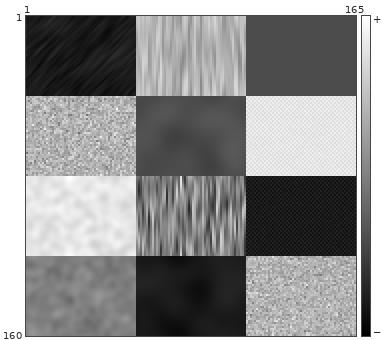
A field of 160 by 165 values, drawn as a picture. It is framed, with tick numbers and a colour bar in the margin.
It is made of 4 by 3 panels. Panel 1,1: very low, slanting up to the right, faint in contrast. Panel 1,2: high, streaked downward. Panel 1,3: low, flat. Panel 2,1: high, fine-grained. Panel 2,2: low, smooth, faint in contrast. Panel 2,3: very high, checkered, faint in contrast. Panel 3,1: very high, blotchy, faint in contrast. Panel 3,2: middling, streaked downward, strong in contrast. Panel 3,3: very low, checkered, faint in contrast. Panel 4,1: middling, blotchy, faint in contrast. Panel 4,2: very low, smooth, faint in contrast. Panel 4,3: high, fine-grained.
